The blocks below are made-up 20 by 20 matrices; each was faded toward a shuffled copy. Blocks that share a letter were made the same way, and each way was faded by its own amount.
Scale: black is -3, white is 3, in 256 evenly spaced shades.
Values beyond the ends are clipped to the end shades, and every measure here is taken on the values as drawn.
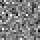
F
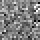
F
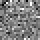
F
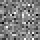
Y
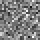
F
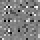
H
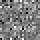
Y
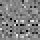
H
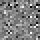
Y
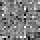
Y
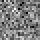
F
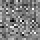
Y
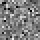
F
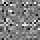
H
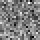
F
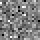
F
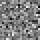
F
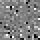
H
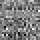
Y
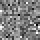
F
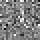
Y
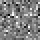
Y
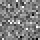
F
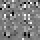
H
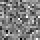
F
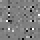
H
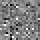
Y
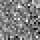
F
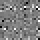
H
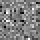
Y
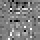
H
